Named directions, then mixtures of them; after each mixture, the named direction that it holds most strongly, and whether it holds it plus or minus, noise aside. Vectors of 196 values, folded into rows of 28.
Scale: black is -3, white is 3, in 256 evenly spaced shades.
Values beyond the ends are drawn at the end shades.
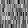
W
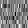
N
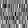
N, plus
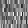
W, minus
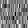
N, plus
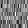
N, minus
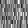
W, minus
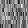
W, plus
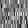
W, minus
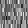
W, minus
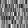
W, minus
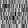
N, plus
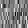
N, plus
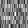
W, plus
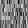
W, plus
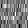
N, minus
